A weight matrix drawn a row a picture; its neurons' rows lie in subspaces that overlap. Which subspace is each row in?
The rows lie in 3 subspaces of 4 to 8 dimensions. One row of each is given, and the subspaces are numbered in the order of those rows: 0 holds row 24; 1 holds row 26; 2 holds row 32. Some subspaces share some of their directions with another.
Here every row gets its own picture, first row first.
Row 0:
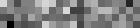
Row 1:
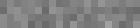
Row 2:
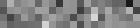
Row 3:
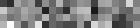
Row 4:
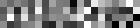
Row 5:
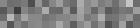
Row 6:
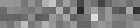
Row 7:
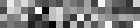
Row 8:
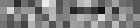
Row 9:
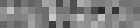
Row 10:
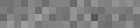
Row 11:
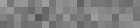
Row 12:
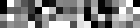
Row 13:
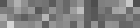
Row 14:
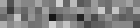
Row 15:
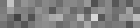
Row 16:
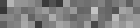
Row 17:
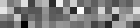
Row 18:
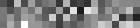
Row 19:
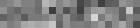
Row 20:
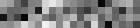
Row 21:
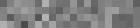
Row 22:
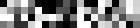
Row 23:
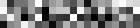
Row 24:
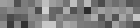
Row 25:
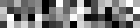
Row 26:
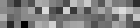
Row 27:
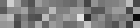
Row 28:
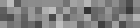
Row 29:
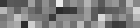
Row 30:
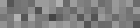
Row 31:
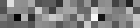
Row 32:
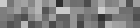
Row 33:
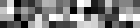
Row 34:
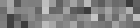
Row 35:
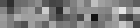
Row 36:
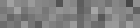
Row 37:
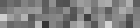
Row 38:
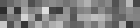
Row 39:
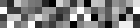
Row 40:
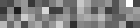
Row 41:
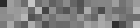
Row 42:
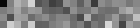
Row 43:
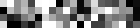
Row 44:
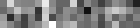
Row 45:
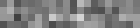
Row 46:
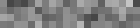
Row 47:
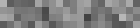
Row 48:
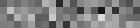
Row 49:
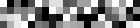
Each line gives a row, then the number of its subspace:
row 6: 1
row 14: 0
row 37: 1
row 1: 1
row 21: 2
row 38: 2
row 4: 2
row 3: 2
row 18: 1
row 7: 1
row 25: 0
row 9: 0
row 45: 0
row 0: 2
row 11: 1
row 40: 2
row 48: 0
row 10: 1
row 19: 1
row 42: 2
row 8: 0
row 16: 2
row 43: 2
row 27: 2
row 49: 1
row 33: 0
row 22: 1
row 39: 1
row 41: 2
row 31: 0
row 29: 2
